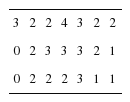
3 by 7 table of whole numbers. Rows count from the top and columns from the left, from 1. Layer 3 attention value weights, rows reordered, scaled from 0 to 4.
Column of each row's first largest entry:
4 3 5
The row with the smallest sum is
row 3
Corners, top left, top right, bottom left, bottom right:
3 2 0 1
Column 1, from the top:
3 0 0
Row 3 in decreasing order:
3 2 2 2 1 1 0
